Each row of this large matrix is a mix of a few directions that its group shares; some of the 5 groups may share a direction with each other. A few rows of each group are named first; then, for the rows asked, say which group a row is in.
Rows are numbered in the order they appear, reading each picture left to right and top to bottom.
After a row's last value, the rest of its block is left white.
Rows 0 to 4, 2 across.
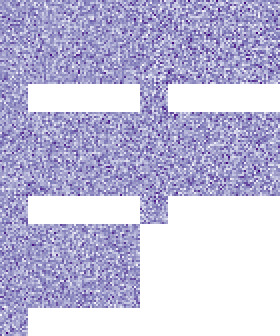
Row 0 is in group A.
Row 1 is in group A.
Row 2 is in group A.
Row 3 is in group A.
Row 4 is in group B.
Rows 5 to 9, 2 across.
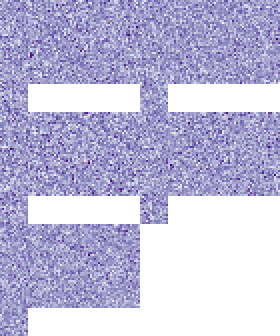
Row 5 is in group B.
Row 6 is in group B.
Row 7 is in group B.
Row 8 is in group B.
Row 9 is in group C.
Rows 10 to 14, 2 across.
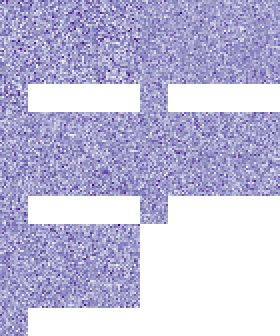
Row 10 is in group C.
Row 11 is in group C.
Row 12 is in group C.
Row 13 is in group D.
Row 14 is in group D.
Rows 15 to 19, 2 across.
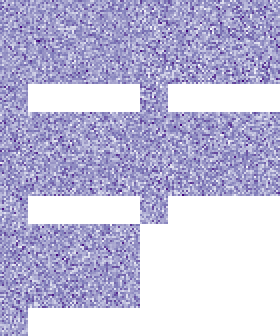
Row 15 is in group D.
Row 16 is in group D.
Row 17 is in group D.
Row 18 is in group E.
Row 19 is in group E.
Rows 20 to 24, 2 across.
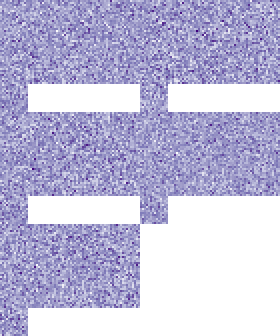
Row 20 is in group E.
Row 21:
E
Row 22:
E
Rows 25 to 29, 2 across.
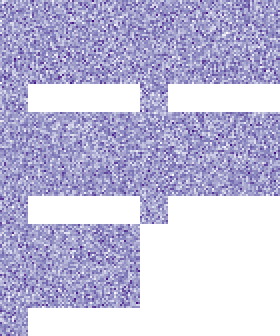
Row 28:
D
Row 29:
D
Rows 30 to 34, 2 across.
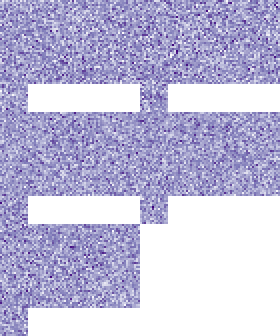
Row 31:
B
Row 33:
C
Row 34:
C
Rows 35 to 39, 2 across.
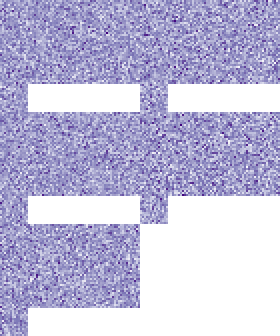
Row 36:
B
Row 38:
E
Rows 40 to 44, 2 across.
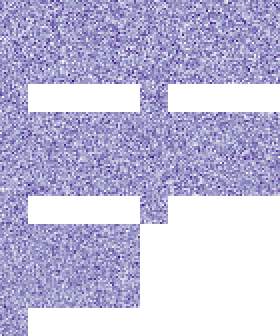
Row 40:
D
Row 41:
B
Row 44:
B
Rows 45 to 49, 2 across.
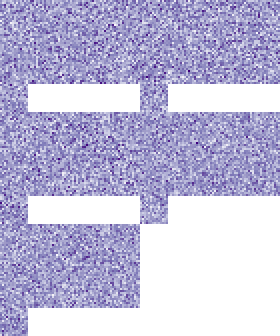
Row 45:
B
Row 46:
A
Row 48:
E
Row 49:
E
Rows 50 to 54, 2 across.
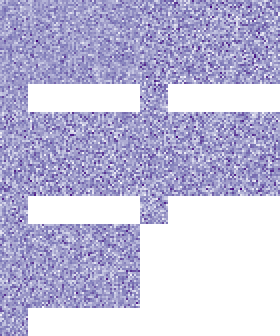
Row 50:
E
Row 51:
A
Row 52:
B
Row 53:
D
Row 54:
C
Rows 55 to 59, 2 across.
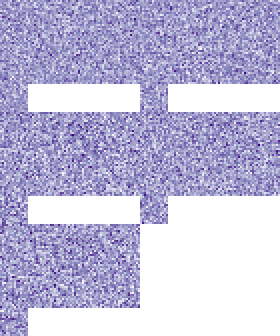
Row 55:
A
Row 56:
A
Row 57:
C
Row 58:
B
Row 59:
B
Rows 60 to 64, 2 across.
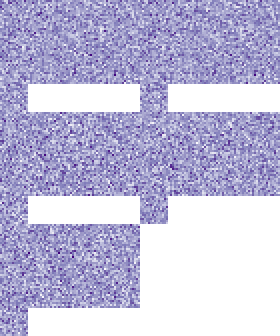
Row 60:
C
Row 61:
C
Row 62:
B
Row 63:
E
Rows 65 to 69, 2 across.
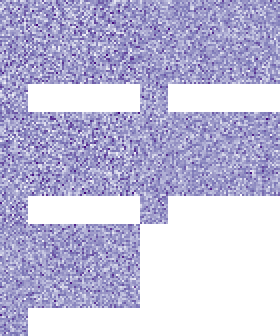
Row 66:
D
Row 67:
D
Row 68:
B
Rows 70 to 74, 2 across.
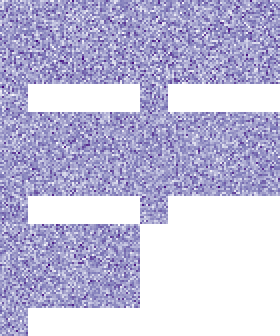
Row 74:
D
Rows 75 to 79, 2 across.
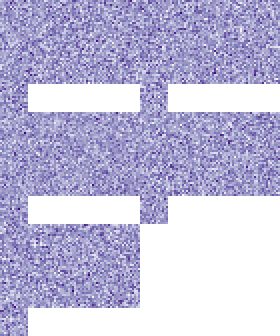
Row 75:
B
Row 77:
C
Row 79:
B
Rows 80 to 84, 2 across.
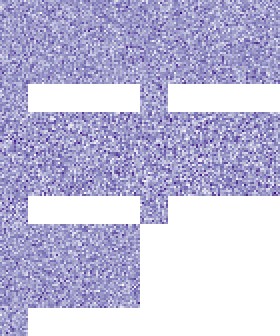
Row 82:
D
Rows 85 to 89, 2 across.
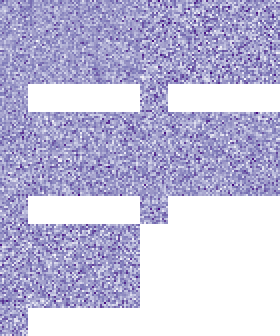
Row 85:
E
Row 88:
C
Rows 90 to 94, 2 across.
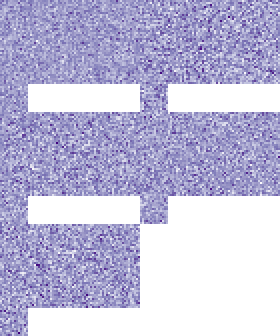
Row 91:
A
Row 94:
D
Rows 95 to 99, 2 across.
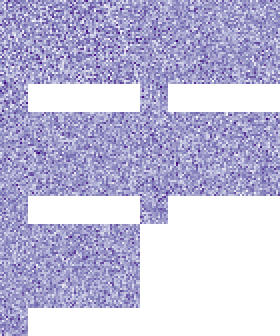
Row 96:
D
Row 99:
E
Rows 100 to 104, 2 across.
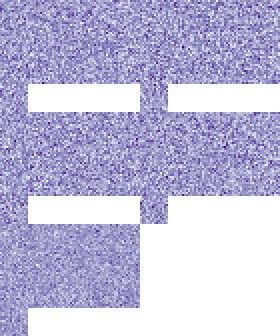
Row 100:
E
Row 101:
A
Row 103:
D
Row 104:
C
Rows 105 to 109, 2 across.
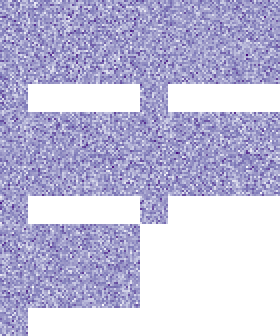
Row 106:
E
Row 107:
E
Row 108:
E
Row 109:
D
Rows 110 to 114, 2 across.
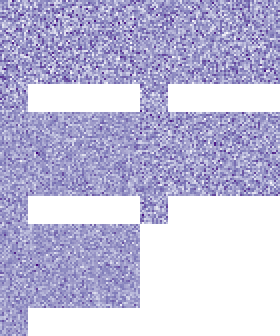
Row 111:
E
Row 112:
D
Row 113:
A
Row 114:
E
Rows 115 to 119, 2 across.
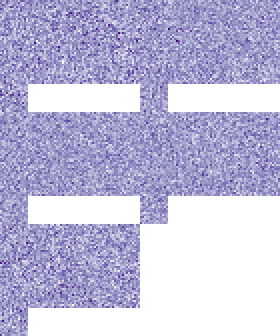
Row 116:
C
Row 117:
C
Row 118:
B
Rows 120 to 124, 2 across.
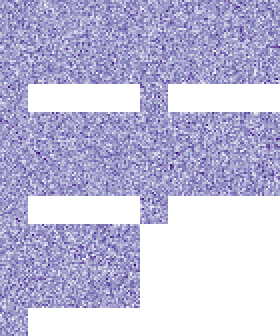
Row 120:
A
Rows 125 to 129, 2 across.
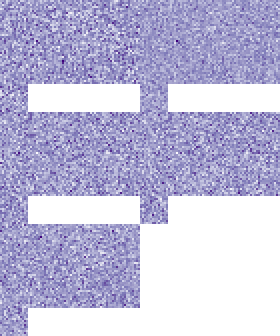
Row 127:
D
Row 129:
C
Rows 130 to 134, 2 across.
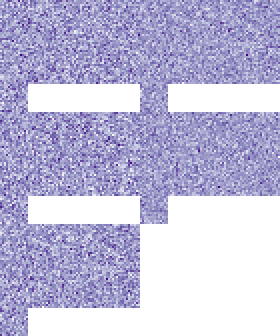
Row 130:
A
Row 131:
C
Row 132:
D
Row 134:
E
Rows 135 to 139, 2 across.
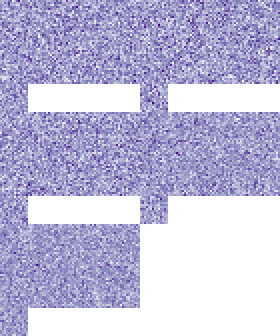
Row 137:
A
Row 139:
E
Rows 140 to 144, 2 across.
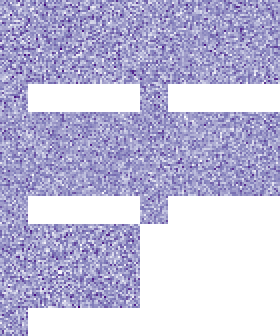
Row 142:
D
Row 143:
A
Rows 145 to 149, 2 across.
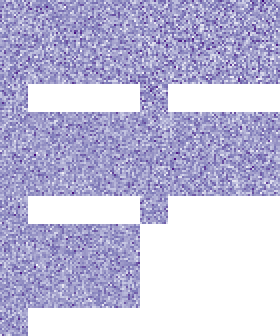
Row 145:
A
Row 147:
D
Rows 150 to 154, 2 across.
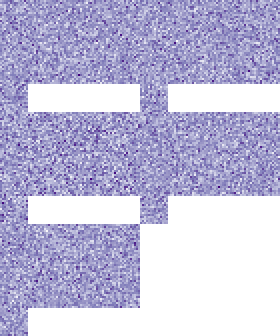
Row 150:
B
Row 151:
D
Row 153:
B
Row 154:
A
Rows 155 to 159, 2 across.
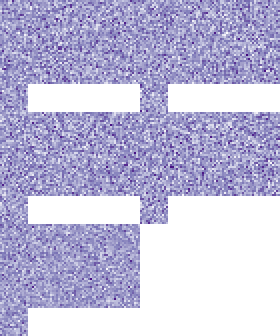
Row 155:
A
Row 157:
D
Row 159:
C
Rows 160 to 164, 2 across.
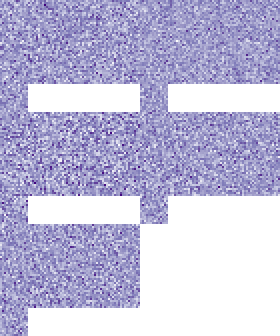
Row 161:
E
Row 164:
B
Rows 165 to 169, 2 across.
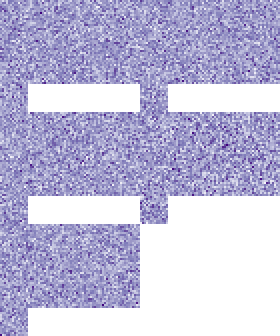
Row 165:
C
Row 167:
B
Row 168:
E
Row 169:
D
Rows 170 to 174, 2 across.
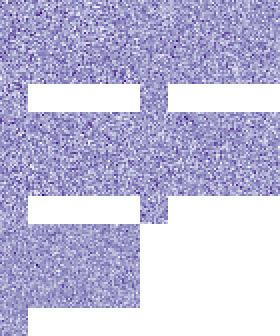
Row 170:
C
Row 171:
E
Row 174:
C
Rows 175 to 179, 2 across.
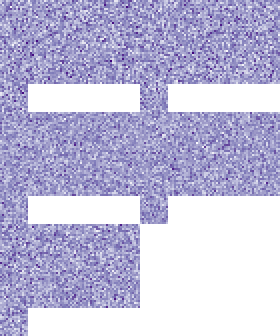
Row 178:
E
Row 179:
C
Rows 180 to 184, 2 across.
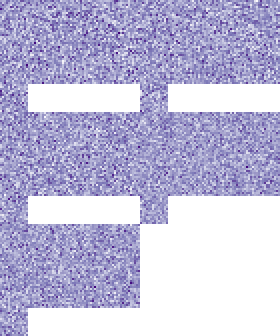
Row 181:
C
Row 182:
A
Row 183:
E
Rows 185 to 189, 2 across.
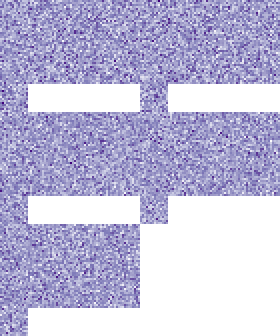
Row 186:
A
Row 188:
D
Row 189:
B
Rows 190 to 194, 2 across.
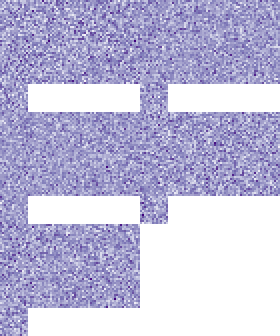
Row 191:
C
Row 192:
E
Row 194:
C
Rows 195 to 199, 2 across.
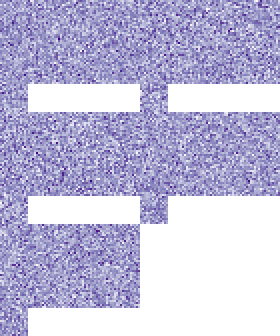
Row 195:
B
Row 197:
B
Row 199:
C
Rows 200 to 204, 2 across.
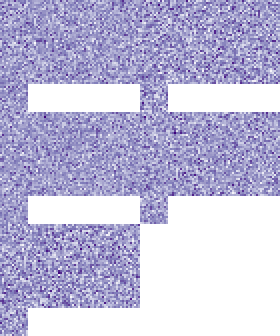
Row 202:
A
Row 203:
B
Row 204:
A
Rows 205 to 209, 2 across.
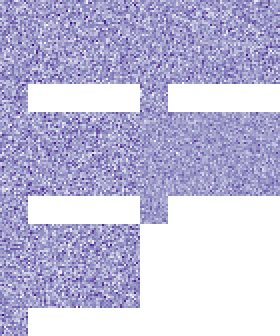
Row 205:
B
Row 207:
A
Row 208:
C
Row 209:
A
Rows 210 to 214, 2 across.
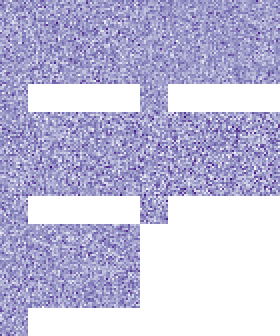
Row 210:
B
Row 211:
E
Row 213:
A
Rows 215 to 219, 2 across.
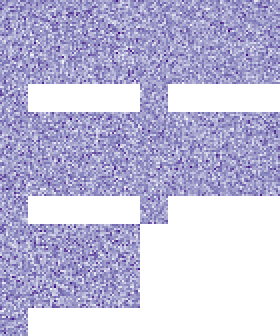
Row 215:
E
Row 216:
C
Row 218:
A
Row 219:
B
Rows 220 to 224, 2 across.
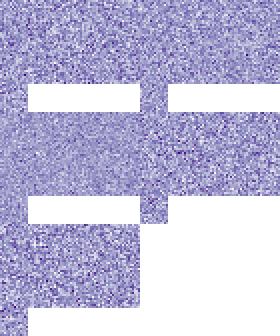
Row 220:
B
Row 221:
D
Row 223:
D
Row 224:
B
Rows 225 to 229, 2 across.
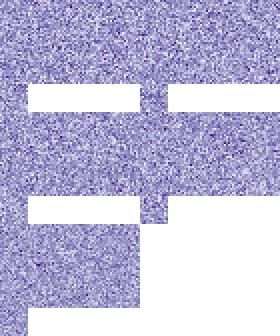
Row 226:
B
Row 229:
D
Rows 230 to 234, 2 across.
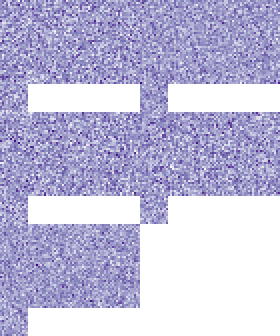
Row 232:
D
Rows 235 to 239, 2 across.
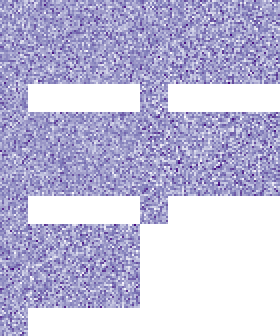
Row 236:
B
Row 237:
D
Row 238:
A
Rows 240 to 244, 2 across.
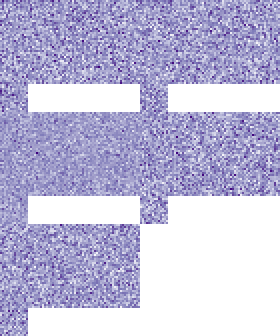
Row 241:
D
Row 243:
D
